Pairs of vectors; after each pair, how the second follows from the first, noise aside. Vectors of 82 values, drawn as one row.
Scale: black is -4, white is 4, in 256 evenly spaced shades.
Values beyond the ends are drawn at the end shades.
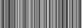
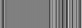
partly zeroed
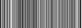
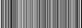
negated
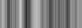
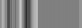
partly zeroed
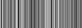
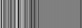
partly zeroed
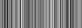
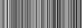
wrapped around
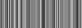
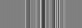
partly zeroed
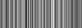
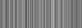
shrunk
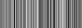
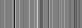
partly zeroed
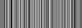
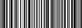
scaled up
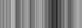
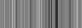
partly zeroed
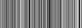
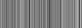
shrunk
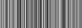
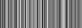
negated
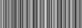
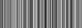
negated
